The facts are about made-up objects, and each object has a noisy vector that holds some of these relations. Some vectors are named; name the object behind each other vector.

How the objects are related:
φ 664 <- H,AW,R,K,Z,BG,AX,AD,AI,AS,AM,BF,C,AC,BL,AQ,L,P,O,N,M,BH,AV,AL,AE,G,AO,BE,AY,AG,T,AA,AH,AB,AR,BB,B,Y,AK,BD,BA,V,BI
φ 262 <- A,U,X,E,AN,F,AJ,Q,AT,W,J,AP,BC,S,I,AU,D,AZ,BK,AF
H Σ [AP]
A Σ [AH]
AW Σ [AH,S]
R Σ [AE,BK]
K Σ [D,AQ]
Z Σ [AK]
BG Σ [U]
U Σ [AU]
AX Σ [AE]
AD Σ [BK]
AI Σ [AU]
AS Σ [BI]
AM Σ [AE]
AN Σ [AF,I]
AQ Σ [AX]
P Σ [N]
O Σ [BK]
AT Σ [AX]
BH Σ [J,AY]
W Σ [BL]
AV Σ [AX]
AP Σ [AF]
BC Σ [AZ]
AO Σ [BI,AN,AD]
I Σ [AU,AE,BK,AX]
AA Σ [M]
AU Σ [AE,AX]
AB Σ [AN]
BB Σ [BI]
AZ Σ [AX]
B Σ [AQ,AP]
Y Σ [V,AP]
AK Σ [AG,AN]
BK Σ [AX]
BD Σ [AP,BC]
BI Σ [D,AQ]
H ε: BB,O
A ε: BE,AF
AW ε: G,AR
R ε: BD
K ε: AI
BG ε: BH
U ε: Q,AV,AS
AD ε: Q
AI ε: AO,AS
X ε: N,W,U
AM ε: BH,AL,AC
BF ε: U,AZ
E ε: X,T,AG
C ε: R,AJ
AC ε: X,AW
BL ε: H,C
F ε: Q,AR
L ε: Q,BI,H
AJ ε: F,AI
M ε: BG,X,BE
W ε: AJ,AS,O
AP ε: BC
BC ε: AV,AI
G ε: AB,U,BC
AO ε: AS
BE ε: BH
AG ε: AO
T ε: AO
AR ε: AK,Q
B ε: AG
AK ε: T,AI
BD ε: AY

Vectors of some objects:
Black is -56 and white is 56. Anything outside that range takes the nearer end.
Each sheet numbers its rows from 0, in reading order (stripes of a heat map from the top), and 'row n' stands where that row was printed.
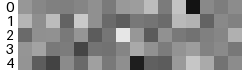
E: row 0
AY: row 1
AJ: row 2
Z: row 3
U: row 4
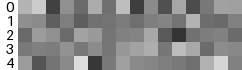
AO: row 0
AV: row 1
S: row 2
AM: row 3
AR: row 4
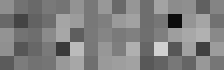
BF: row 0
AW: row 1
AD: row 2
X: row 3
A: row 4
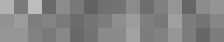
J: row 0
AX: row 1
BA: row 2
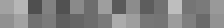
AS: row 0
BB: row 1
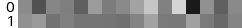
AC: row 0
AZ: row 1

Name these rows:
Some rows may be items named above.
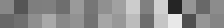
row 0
AC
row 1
BG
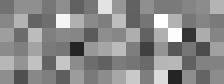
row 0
AJ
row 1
BD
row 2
BH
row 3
BL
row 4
AY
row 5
AC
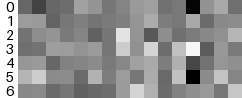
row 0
AW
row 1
Y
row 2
AJ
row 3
BE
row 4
B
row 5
AG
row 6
H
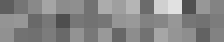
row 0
BG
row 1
AB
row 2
BF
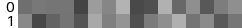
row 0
BC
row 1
G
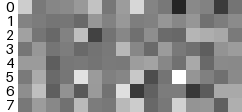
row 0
N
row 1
AP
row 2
Q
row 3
K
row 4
Y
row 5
R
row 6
AI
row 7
C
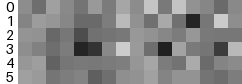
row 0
M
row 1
AK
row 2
AB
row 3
W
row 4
Y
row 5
AA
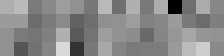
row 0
T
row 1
AA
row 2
L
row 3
F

